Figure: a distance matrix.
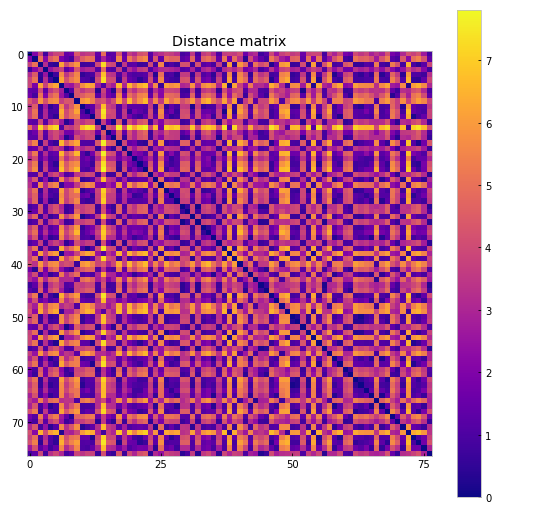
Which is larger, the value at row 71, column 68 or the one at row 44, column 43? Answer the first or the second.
the second
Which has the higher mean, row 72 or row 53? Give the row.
72
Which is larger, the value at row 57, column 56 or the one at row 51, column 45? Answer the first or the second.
the second
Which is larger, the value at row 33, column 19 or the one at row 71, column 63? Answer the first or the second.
the first
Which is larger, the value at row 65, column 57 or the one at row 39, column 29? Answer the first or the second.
the first
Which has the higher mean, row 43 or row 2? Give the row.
43
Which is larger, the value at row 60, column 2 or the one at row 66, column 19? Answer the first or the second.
the second
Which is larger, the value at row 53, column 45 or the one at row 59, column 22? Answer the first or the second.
the first
